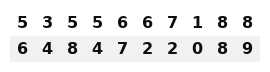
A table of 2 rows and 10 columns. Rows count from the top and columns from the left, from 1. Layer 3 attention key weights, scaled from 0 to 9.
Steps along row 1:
down up same up same up down up same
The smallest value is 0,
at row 2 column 8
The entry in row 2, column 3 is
8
